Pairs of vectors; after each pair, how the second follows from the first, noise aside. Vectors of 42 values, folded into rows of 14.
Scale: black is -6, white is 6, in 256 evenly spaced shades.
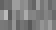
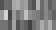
scaled up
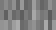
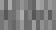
reversed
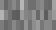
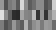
scaled up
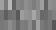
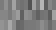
wrapped around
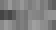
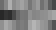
scaled up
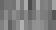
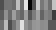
scaled up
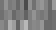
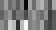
scaled up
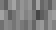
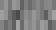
reversed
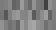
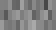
copied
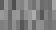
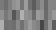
reversed
